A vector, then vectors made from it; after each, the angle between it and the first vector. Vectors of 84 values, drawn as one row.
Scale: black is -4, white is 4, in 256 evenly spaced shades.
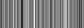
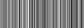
orthogonal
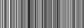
orthogonal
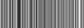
orthogonal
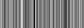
nearly opposite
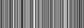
nearly parallel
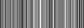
partly aligned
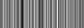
partly aligned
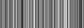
nearly parallel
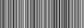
partly opposed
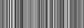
partly aligned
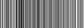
orthogonal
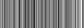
partly opposed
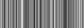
nearly opposite
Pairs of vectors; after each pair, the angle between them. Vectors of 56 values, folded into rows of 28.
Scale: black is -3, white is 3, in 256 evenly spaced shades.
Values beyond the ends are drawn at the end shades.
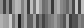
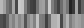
orthogonal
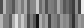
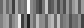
orthogonal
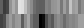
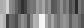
nearly opposite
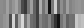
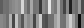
partly opposed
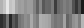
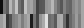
orthogonal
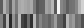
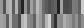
partly opposed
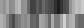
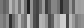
partly aligned
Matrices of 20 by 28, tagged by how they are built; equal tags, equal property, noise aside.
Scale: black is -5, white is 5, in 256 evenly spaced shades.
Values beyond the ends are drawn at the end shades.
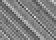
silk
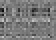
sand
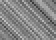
silk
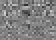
sand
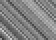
silk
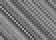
silk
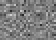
sand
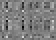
sand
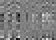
sand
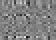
sand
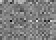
sand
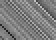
silk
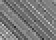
silk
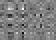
sand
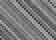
silk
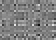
sand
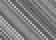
silk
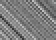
silk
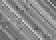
silk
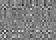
sand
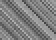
silk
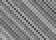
silk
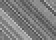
silk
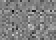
sand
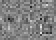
sand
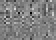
sand
